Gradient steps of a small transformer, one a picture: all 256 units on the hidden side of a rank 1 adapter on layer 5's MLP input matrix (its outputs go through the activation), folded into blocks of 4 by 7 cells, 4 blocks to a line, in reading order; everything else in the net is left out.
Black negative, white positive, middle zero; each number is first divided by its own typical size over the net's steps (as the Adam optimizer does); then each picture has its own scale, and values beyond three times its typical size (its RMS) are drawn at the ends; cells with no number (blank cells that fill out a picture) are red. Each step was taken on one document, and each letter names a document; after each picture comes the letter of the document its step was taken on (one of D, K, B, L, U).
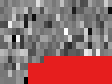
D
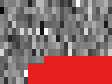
D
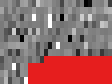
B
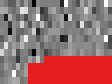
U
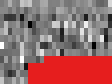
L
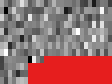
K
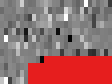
B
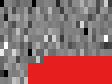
U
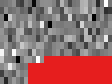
U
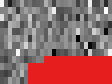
K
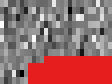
K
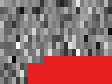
D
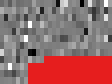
U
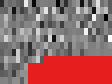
U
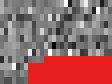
D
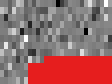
U
